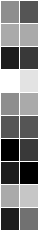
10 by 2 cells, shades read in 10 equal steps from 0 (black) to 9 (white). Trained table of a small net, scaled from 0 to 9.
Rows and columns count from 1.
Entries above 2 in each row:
2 2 0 2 2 2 0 0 2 1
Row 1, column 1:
5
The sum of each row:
8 12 3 17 11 6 2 1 13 5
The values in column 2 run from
0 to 8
